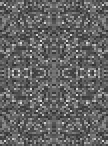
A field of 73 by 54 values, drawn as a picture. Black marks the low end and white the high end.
Grain: fine. Seam: none. Stripes: none. Mirror symmetry: left to right and top to bottom. Average level on the scale: 40%. Slope: none.
